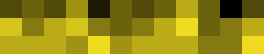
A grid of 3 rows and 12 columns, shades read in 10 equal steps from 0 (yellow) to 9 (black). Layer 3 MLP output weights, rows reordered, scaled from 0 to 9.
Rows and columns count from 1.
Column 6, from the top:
5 5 3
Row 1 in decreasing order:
9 8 6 6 6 6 5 5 5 5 3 2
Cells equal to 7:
0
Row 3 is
2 2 2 3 0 3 2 2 2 4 4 0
